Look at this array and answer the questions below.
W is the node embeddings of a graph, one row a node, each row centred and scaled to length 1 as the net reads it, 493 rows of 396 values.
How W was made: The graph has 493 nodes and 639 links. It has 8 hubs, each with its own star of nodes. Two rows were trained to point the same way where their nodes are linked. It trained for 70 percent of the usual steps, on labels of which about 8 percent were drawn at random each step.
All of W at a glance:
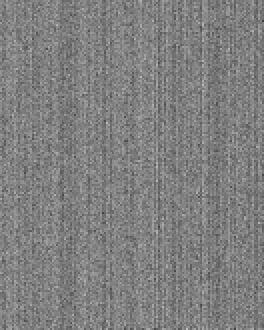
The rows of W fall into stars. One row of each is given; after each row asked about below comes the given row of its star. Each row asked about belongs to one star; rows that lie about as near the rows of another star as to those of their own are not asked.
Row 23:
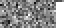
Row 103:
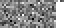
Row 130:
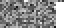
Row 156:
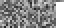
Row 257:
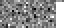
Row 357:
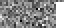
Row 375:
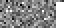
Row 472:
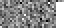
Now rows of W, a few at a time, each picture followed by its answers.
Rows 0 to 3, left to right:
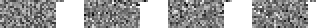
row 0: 472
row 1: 130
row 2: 375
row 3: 23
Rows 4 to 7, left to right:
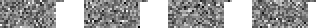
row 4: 130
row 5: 375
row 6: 130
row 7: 156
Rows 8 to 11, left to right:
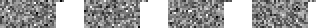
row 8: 375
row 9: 375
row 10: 23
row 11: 472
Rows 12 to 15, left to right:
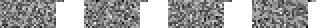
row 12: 257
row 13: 23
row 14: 23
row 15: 375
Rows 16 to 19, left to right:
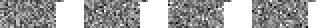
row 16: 357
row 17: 130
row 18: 23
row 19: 375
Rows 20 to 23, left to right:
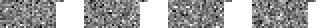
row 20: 472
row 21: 375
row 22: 23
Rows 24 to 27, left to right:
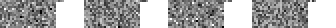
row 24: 130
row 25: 357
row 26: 103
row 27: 156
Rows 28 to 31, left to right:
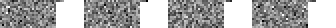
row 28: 23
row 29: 130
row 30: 130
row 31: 103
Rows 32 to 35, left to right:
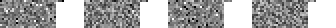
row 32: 130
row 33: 257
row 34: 357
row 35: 472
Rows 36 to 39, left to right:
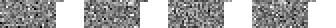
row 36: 472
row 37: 156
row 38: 472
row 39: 472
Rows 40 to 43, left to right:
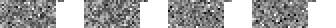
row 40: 23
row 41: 357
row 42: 130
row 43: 103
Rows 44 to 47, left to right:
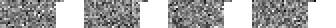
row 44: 23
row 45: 130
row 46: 23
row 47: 130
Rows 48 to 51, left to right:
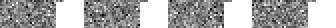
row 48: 357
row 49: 103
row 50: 156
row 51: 357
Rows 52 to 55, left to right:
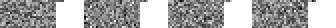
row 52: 156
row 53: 472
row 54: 23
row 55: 156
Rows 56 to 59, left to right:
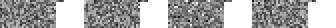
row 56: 130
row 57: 23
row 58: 23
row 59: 130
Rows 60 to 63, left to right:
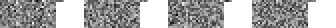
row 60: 357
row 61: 472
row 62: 357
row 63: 23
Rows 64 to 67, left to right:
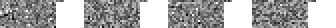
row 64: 375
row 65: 375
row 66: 472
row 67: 103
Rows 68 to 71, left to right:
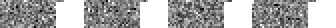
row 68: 130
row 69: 130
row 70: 375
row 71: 257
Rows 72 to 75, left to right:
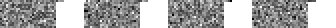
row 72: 375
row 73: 257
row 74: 375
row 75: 23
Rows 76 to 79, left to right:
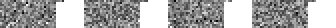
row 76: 257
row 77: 103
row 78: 257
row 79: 23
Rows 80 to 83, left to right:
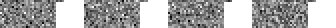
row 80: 472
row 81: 23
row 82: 103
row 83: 357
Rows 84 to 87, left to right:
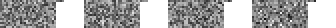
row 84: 130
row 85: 375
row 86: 357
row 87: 375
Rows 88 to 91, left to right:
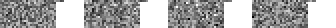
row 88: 103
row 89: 23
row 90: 156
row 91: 156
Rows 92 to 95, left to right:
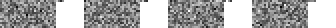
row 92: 130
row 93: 130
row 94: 156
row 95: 375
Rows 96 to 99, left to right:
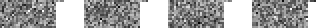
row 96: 375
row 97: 130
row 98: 472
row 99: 357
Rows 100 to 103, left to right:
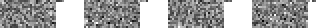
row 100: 472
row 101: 257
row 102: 130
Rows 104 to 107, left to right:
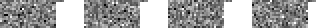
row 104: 103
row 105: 130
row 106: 156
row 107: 23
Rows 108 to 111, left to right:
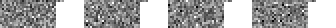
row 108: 23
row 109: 23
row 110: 375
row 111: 103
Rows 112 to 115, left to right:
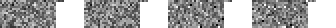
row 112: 375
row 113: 156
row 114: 156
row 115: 357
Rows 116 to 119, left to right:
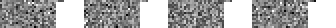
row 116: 130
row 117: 257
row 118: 257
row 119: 130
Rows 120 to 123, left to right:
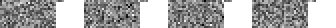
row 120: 130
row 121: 257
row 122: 357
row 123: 156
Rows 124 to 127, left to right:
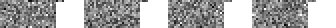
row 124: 156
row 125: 23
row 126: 257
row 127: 357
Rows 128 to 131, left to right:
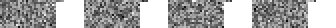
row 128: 472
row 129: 375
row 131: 257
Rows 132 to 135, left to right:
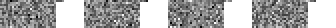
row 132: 357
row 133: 357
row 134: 257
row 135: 130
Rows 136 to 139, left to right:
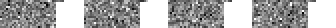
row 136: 156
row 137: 23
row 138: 103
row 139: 103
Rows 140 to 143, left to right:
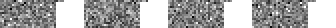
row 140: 257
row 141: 472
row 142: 472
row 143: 472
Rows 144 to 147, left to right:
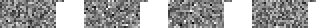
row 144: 257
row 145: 357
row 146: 257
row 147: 130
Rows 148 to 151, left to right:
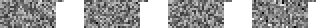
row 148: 23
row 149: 357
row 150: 23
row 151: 156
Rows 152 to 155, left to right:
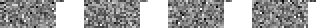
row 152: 103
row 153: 472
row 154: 23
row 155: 156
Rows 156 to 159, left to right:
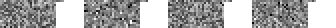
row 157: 257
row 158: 257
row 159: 472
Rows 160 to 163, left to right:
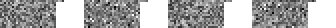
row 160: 257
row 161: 257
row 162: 156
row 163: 357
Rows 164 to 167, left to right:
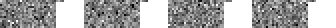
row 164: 257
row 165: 23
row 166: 130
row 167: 375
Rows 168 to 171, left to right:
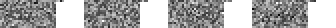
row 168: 156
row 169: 23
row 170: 103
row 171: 103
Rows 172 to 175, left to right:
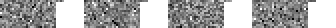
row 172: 472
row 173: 357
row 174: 472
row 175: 103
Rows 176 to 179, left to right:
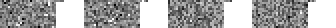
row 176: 156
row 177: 103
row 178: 130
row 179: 472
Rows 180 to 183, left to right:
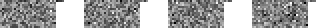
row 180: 103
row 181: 357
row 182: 357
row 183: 103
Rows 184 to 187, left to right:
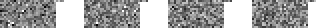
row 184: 257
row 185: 257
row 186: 23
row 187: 23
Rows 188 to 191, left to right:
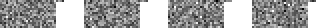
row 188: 357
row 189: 375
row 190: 472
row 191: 130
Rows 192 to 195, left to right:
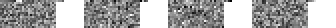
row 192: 257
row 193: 156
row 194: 375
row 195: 23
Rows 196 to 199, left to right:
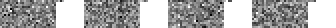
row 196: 375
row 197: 357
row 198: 103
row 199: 103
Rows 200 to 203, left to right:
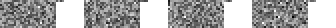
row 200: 130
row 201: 257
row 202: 130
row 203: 23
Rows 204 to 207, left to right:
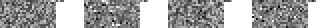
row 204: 375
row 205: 375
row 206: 130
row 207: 357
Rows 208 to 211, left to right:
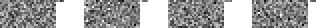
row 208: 375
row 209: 23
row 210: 472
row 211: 23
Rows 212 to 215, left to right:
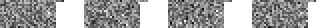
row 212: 472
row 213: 23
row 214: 257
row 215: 472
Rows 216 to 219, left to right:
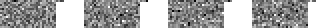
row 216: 357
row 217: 375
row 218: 103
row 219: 103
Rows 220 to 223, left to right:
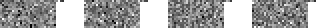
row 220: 103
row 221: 357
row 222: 257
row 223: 257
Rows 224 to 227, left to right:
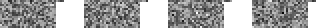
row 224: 23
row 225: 257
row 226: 357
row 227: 103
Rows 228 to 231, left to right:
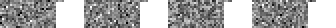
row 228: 472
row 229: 472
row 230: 375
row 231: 357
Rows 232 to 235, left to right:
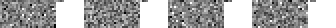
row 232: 103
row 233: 130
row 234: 375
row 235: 23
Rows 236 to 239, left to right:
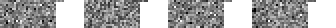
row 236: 257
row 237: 257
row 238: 156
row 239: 257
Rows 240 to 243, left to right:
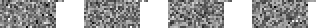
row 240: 156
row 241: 156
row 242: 103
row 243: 375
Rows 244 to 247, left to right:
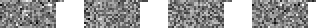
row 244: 156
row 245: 357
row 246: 156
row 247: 156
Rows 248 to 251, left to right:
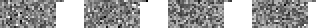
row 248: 357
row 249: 130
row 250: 257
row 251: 130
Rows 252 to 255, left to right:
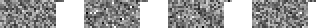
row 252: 156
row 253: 23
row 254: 375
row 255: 257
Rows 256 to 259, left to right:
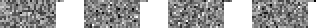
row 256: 23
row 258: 23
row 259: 375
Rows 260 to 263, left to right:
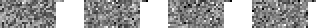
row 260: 375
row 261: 130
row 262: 130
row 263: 375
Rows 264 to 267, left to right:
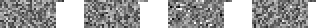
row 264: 375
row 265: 257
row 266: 357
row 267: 375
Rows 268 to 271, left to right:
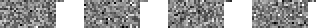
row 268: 156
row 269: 156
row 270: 375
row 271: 156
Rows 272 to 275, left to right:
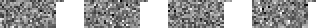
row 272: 357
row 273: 357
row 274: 472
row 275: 375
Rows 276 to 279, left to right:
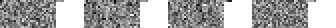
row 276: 357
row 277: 156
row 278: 130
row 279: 472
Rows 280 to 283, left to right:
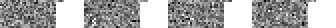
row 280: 23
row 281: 257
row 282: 156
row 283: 23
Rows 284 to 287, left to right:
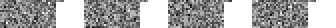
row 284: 472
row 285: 472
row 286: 357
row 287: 23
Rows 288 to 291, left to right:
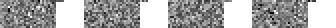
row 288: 23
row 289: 23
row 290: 375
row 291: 156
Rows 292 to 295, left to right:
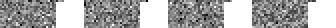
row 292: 156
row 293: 375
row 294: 375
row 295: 103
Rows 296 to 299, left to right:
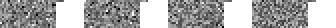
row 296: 375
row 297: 257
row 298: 375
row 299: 23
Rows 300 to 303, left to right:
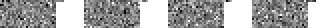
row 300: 156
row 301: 130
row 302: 375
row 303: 23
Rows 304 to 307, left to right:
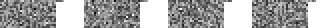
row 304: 156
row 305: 156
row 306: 357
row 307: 472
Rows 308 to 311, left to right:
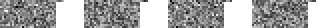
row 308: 130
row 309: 130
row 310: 156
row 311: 103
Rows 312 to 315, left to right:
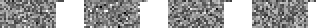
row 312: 130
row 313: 130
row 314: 23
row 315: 103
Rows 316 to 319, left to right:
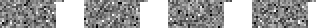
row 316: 257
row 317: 23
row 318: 103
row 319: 257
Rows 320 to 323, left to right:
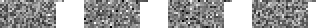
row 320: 257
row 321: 23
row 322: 156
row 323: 472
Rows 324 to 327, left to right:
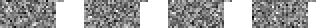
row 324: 375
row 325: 103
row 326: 257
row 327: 472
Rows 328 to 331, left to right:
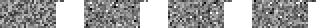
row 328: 257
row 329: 257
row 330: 472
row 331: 156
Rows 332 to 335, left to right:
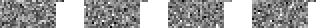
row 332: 375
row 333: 23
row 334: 472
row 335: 23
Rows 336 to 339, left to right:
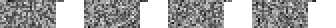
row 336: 23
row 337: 375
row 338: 375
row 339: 156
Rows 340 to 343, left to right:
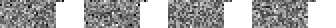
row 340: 375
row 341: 375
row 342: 257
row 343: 357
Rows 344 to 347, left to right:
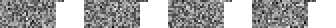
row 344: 23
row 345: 156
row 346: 472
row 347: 156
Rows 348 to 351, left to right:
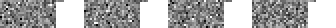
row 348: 156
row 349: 257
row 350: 156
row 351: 375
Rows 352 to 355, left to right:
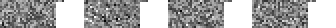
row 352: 375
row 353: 103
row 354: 357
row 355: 472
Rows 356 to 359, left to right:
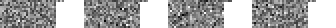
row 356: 23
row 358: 23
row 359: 472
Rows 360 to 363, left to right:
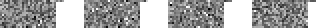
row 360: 472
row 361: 130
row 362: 23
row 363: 103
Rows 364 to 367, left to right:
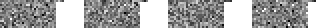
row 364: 257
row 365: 130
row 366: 103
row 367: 130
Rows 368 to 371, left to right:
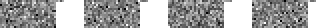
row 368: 375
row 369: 357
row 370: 472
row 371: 130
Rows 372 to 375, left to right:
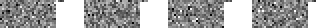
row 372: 23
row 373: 375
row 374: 103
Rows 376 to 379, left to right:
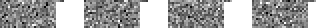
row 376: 375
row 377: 130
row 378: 375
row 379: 357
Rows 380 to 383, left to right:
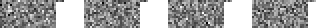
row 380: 375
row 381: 130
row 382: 23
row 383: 156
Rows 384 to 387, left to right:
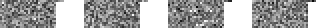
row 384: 23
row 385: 156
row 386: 375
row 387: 156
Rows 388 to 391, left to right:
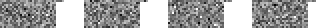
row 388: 156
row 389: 375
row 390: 472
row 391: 357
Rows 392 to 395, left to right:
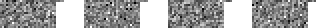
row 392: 257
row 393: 472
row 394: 375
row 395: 156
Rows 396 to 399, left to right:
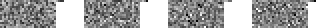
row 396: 130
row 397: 375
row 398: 103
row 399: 130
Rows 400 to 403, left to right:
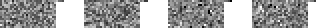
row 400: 130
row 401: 103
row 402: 130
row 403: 375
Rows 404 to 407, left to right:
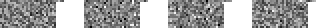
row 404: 472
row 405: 472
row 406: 23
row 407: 156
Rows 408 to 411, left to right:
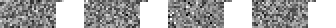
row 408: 23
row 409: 257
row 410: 472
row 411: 103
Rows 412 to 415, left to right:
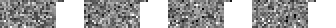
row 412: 130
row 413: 257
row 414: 257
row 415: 257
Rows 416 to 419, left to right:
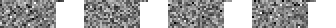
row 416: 375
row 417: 156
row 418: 257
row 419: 156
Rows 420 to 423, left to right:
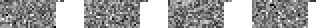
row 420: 103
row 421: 23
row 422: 375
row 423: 375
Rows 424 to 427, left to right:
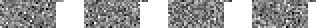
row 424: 472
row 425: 23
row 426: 357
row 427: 130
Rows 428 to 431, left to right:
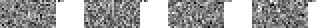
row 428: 23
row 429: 472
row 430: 472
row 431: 375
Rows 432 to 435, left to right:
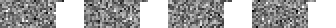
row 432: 130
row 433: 357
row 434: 156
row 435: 257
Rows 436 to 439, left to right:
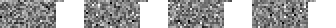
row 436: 156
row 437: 257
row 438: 357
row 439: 472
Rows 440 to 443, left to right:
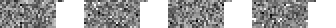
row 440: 357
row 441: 357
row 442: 257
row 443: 103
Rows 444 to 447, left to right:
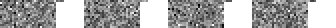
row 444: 357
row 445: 375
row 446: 103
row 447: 130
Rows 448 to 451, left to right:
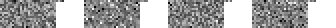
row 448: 472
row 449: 357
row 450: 23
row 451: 23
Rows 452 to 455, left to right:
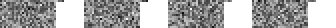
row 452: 130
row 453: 130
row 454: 357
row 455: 375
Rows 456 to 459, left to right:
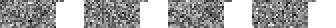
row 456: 103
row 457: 257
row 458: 103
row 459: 472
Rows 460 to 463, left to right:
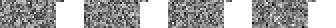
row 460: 375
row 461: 257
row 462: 257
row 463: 357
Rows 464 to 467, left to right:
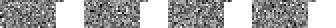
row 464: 472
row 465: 23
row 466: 156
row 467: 130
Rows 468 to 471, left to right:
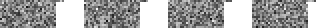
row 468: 23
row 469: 357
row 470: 257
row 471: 257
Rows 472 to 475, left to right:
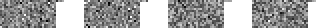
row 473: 257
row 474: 23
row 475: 156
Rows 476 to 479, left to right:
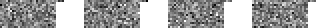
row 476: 375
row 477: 130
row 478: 257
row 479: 156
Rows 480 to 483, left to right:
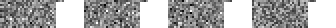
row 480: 257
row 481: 130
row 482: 257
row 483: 130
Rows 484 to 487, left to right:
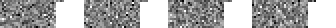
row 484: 103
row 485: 472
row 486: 357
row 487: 375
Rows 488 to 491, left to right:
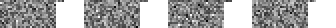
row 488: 257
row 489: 23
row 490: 103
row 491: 23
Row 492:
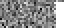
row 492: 23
